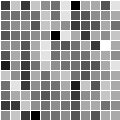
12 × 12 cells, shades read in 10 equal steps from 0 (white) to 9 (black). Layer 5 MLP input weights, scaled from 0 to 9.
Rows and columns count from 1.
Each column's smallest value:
2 1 2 2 1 3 1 3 2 3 0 1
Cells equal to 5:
31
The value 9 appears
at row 1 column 8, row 4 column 6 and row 12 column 4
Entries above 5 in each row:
4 2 4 3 3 2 4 2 3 2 3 4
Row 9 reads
5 1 7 4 5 5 3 8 2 6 2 3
